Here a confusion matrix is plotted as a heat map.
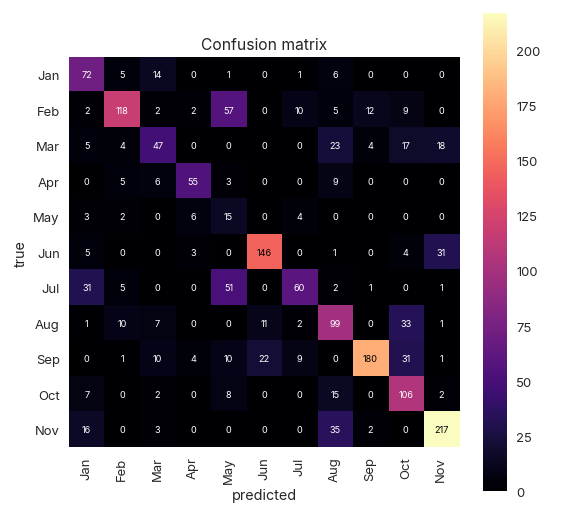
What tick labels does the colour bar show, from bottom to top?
0, 25, 50, 75, 100, 125, 150, 175, 200
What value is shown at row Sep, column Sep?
180
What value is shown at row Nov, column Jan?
16
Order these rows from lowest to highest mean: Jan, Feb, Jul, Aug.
Jan, Jul, Aug, Feb
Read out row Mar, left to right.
5 4 47 0 0 0 0 23 4 17 18
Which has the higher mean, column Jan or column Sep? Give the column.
Sep
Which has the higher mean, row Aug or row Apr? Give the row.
Aug
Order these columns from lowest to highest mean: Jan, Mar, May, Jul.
Jul, Mar, Jan, May
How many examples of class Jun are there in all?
190
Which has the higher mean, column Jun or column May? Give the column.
Jun
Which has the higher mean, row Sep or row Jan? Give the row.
Sep
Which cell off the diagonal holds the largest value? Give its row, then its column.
Feb, May
